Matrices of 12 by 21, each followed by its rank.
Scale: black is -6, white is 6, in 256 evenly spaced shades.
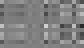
one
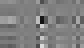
one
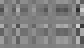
one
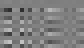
one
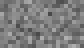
full rank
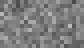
full rank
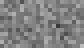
full rank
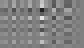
one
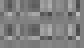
one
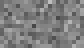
full rank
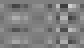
one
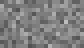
full rank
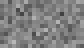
full rank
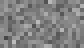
full rank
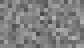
full rank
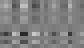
one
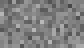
full rank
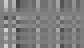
one
